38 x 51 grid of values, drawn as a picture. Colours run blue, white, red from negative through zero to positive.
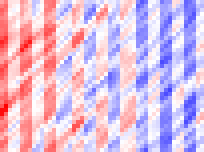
Stripes: upright, repeating 8 times. Histogram: bell-shaped. Slope: up to the left.
